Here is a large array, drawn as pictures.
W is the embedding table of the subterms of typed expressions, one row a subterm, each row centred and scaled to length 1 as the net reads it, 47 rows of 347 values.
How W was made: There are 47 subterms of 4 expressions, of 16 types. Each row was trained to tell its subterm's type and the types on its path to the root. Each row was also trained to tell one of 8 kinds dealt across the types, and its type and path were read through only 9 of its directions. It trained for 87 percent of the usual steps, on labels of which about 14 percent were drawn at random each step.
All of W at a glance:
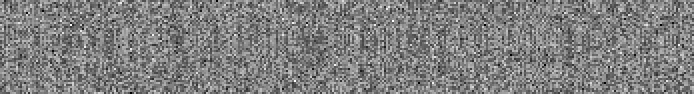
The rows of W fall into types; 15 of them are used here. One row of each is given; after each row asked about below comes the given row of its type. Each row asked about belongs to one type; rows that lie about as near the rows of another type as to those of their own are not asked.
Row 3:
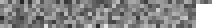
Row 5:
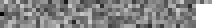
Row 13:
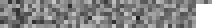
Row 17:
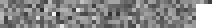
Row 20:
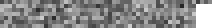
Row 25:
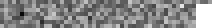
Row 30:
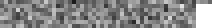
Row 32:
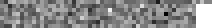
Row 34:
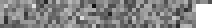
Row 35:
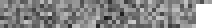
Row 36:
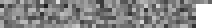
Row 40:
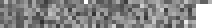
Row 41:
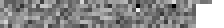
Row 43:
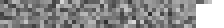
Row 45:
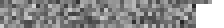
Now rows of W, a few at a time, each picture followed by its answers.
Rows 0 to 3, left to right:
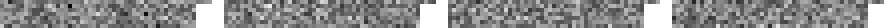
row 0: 17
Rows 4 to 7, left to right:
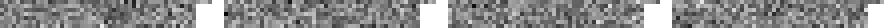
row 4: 35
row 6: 17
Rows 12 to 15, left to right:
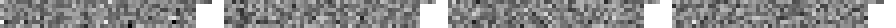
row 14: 40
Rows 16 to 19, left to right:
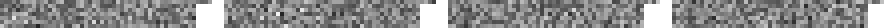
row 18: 20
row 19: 3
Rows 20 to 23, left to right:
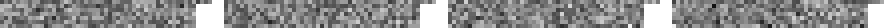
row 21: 20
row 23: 40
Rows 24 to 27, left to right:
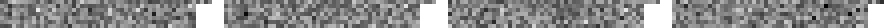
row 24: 32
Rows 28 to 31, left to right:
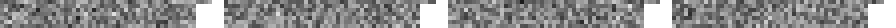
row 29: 45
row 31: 45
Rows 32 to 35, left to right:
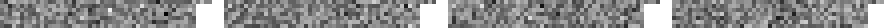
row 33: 25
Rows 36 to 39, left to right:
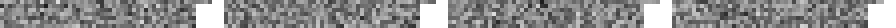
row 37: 3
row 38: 35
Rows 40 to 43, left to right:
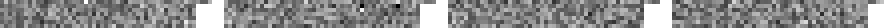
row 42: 3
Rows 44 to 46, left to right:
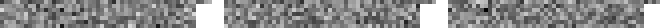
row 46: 13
